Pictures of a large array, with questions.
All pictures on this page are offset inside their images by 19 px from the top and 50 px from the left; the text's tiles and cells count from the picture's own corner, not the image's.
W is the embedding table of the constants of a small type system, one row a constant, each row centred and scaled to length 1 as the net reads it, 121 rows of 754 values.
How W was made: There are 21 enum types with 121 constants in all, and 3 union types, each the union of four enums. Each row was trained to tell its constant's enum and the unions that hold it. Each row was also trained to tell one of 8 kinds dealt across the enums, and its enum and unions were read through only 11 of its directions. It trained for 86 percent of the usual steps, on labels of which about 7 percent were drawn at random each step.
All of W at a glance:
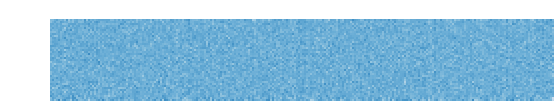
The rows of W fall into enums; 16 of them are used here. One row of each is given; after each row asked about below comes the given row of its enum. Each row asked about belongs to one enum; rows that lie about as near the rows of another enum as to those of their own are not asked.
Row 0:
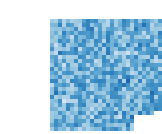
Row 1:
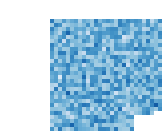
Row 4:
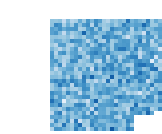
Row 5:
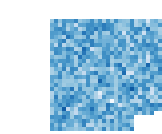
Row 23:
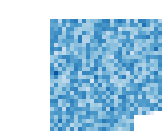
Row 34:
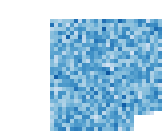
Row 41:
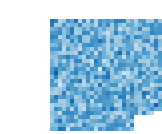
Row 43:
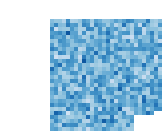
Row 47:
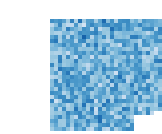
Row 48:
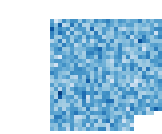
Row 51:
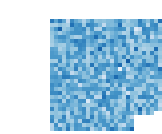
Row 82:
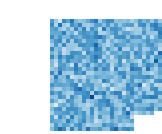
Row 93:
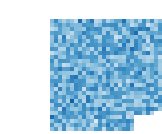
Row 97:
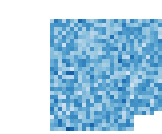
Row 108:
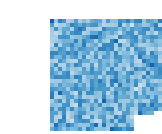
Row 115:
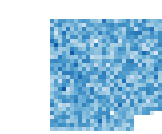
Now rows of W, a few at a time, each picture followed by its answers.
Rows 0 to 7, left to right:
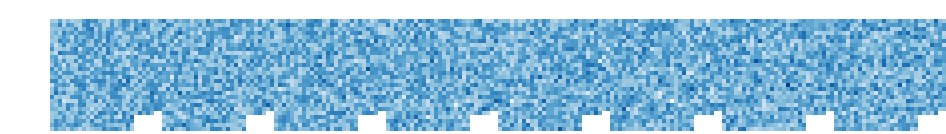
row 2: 0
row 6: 115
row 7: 41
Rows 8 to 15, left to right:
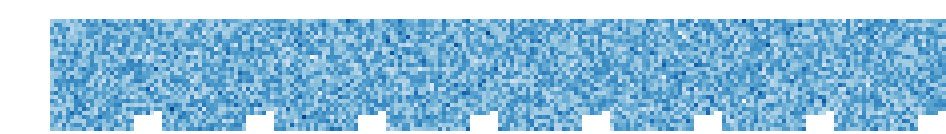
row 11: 115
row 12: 108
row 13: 51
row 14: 82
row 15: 108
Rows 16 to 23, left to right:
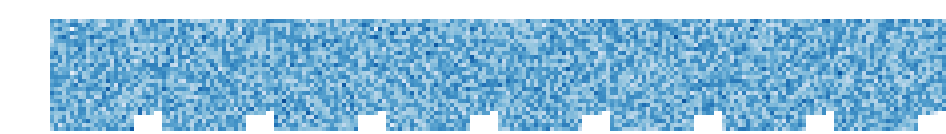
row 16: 51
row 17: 41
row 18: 23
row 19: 93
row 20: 34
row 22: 34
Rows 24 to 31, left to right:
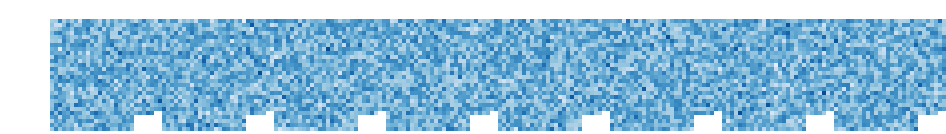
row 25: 82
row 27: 48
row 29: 97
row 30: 1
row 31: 115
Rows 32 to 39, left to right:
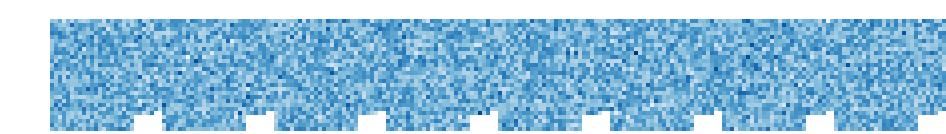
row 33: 115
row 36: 0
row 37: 108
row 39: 51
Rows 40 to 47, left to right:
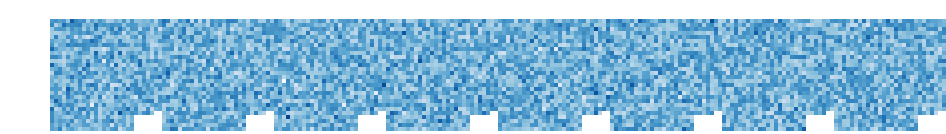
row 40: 5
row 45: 47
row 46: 108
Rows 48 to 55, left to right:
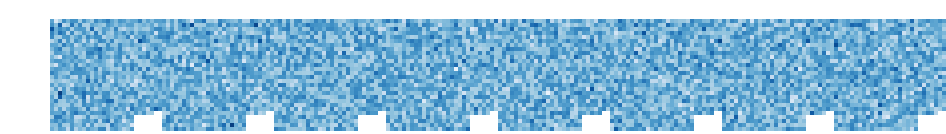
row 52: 97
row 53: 4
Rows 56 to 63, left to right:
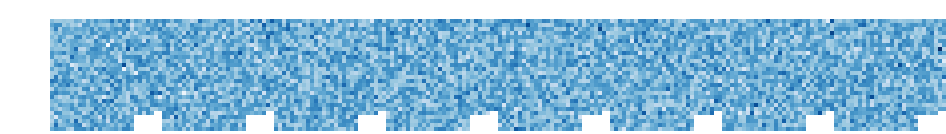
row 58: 41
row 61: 0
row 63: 4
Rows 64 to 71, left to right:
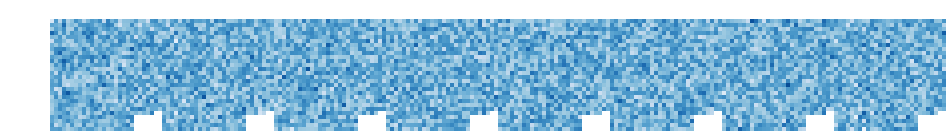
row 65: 82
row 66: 0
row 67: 93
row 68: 47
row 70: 34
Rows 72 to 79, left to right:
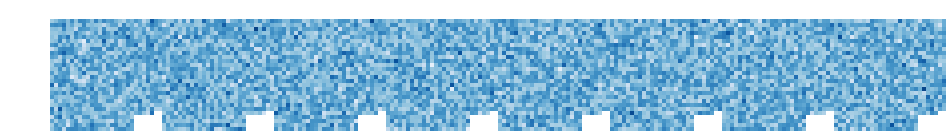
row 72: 34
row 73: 82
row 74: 41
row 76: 115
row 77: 108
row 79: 93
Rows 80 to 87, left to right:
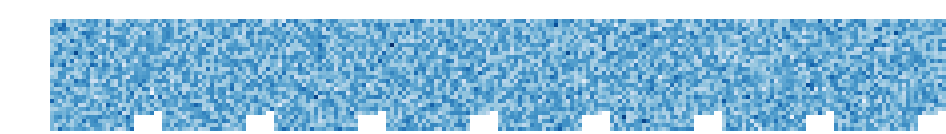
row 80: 4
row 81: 23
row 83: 34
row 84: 41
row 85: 82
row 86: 47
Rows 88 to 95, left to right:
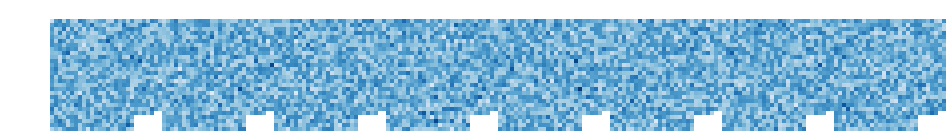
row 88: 97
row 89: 0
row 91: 115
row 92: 51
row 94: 108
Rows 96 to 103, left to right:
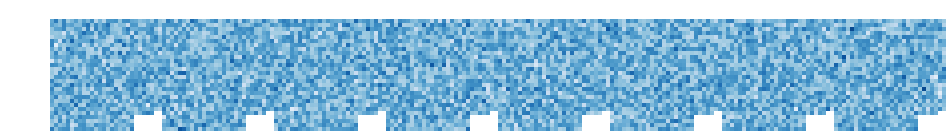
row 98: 51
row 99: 23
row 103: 47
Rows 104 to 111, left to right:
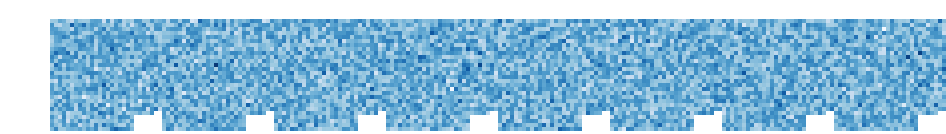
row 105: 51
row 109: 0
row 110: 47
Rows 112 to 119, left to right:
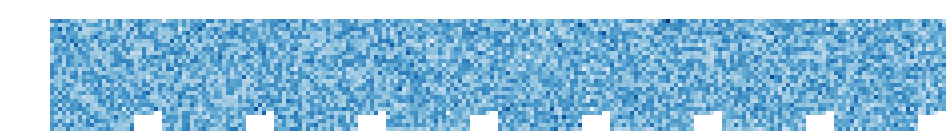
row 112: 23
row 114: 41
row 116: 97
